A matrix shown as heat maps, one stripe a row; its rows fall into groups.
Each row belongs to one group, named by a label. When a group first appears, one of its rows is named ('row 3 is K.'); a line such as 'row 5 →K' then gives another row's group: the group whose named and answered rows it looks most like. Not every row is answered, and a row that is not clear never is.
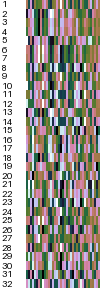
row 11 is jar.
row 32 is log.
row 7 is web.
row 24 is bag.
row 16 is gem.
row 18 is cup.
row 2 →cup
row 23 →jar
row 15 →log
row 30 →gem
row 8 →jar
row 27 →web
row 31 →jar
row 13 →cup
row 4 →cup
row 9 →bag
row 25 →web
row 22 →gem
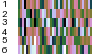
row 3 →jar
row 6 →log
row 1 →bag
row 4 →bag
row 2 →cup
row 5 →web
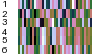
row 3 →bag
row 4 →cup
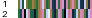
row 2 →jar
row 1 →gem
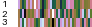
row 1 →web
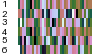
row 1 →cup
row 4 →cup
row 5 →jar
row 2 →log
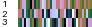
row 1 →cup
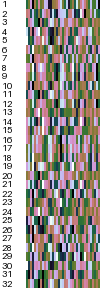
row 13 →web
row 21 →log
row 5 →web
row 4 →web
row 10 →bag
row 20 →cup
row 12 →log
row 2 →log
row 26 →jar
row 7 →bag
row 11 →cup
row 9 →log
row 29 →jar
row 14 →log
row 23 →bag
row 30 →web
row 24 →web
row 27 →bag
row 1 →bag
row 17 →gem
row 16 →gem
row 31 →jar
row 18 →gem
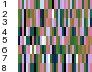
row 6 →web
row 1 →gem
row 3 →bag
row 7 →jar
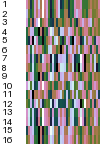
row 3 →web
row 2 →web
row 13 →log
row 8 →log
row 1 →web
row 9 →cup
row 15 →cup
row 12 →jar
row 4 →cup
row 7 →log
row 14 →log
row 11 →bag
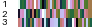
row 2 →cup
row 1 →web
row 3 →log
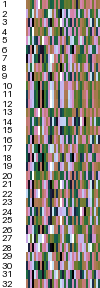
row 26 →cup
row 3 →bag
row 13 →web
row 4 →gem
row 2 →gem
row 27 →log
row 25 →bag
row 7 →cup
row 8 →gem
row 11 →cup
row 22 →web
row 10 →cup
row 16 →bag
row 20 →gem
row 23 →bag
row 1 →web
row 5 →log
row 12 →cup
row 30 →cup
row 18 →jar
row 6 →jar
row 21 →bag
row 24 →log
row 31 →jar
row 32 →bag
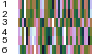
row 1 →gem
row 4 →log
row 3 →bag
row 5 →log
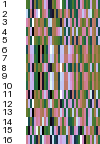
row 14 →web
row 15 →jar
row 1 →bag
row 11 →bag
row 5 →gem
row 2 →web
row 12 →gem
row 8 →bag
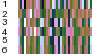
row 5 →gem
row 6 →gem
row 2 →web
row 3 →gem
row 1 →bag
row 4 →web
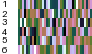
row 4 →jar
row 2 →bag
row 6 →log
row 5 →cup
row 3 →gem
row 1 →jar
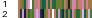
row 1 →web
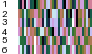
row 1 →jar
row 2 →log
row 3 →log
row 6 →log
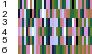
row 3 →log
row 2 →cup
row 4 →log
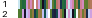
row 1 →web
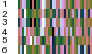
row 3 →cup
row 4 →gem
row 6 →gem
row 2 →gem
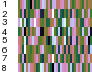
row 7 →bag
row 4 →bag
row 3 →log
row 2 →bag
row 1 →cup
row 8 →gem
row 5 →log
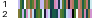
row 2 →jar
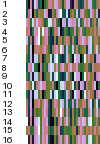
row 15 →web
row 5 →web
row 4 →web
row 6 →bag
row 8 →cup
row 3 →gem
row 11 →jar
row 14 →web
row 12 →bag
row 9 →jar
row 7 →jar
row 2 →bag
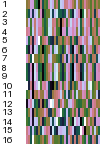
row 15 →log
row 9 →jar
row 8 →jar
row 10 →web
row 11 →bag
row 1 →cup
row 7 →gem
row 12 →cup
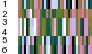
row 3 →log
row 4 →log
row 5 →jar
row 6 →jar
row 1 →log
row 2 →web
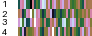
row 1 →cup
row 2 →web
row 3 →log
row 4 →bag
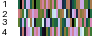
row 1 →jar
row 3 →jar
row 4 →web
